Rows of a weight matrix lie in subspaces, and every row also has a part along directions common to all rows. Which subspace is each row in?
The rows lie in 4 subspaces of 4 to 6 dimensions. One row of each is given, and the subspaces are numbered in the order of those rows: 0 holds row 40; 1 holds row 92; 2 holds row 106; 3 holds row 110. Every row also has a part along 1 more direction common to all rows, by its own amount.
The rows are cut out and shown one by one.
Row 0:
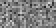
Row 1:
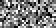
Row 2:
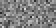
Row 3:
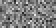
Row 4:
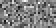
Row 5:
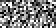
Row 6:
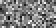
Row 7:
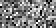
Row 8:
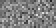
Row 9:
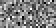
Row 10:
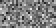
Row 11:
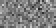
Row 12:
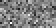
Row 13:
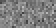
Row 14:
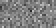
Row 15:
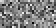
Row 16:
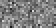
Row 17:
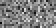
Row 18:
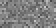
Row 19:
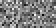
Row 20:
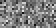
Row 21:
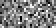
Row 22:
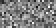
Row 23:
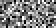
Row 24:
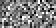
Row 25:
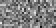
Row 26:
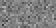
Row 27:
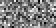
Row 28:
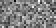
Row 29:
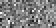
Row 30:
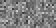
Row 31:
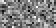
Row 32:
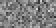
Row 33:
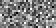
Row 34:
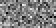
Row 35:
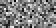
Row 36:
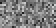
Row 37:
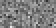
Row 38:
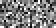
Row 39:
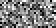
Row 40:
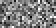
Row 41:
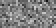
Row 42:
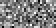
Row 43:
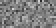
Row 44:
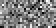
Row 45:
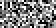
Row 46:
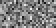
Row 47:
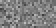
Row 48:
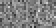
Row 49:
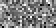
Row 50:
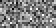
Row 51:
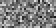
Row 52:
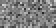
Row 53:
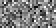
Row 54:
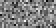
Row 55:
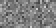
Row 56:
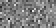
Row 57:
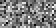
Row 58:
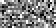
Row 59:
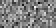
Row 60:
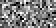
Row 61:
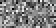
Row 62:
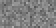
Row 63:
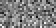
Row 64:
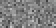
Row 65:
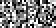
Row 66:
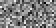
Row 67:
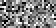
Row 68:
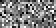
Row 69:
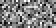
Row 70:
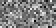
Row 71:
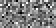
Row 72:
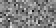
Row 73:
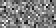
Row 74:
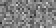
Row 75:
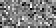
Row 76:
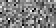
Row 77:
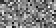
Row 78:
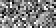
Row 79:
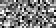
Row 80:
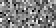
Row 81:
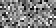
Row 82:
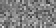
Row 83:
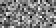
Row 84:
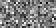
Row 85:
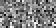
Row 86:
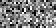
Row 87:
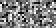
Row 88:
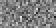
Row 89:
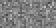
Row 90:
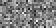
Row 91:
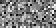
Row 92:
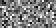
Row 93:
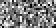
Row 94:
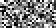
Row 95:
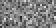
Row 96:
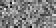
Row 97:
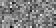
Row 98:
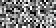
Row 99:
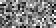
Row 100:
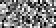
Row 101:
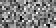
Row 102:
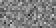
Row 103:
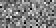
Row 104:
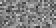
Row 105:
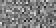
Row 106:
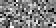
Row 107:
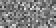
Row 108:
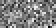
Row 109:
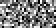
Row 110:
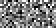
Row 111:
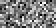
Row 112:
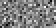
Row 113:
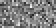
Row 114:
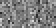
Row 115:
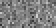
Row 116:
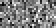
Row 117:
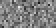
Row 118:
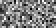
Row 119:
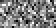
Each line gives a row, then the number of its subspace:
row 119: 1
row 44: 3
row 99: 1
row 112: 3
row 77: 1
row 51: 1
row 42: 0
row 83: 2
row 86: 0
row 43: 1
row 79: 2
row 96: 2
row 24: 1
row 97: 2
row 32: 3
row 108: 3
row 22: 1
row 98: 0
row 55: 3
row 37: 2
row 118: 0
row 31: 1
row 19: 0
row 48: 2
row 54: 0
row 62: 3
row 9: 0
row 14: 2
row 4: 3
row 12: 0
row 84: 0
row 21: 3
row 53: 3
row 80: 2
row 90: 0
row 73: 1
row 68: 1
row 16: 2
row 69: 3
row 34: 3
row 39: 3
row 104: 1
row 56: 2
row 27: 0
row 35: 2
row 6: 0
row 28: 0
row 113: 3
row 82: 2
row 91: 1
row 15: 1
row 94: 1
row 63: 2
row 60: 3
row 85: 2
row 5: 2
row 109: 0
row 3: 0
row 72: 2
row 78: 2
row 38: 3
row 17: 0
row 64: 2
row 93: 3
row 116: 2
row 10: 0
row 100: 1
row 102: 0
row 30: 1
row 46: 0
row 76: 2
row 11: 3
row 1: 2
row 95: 3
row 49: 2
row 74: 0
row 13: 1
